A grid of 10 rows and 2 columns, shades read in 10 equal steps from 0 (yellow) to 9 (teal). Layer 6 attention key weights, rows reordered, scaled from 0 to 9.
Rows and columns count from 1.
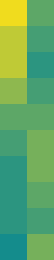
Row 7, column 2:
5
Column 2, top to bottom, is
6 7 8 7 6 5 5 6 7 5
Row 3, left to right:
2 8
